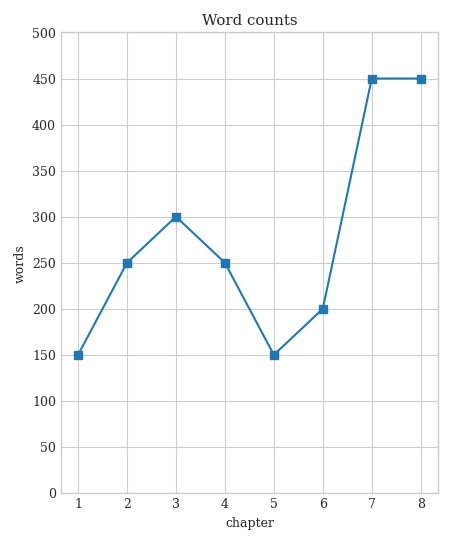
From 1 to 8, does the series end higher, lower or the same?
higher
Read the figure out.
Title: Word counts
x-axis: chapter, ticks 1 2 3 4 5 6 7 8
y-axis: words, ticks 0 50 100 150 200 250 300 350 400 450 500
Values:
150 250 300 250 150 200 450 450
